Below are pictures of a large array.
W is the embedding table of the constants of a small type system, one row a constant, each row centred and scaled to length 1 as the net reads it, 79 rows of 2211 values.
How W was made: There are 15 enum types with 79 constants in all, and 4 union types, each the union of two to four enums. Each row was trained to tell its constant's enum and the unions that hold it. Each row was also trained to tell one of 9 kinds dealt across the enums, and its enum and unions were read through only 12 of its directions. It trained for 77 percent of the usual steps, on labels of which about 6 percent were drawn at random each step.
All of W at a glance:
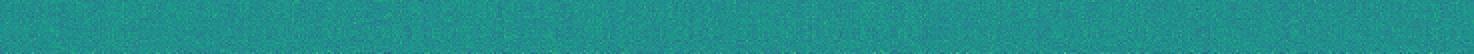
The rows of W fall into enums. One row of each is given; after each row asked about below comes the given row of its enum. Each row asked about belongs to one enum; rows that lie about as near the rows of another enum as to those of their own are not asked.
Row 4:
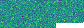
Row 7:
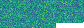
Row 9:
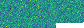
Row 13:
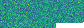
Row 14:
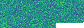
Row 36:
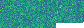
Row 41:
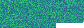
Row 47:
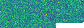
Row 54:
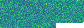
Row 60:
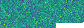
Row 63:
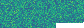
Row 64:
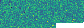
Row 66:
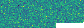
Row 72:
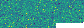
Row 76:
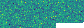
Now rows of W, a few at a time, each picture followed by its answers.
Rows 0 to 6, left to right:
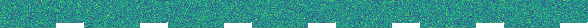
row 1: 47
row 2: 41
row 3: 13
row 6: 66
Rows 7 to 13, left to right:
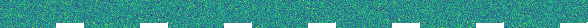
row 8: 54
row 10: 64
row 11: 14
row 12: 14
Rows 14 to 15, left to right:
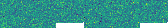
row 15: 7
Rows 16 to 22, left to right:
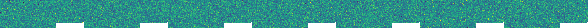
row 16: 76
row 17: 13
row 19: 9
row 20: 54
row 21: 66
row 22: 72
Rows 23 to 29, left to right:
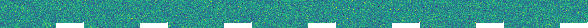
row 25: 47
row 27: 7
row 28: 41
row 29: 66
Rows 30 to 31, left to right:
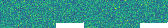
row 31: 14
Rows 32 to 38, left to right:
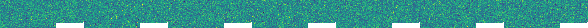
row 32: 36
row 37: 60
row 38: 7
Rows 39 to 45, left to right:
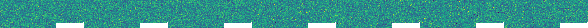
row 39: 54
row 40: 64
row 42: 64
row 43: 41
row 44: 72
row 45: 9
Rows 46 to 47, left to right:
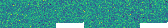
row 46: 41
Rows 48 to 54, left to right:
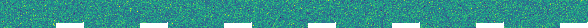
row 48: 14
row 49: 47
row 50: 66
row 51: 13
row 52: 9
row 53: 54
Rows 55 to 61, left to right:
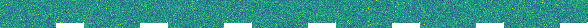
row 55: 54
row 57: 64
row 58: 7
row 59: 36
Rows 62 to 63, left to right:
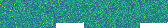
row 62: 76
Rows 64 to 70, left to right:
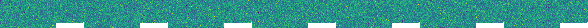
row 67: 54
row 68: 76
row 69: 47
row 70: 41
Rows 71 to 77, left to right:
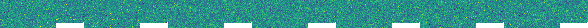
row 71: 13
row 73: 64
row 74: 13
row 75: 14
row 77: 14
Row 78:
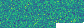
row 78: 41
